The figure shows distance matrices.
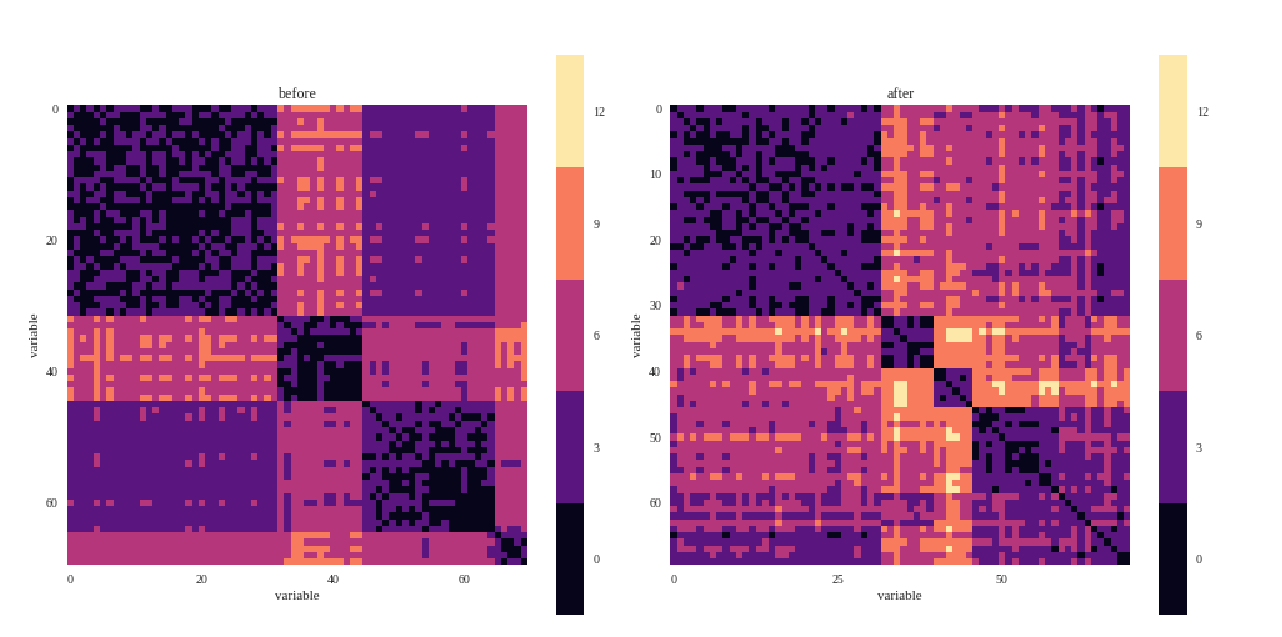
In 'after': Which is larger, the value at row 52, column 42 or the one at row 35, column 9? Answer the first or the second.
the first
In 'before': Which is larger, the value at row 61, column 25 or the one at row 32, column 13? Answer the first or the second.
the second
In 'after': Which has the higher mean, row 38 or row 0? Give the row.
38
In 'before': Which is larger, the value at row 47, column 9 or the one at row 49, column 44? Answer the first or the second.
the second
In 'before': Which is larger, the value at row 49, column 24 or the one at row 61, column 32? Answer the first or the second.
the second
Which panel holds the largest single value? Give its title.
after
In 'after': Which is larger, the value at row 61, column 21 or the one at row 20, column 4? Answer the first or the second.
the first
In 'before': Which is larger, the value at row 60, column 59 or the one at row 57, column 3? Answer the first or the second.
the second
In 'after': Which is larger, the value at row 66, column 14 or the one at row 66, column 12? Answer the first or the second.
the first
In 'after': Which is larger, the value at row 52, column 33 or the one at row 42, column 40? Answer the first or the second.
the first
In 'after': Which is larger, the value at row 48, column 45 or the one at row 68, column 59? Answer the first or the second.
the first
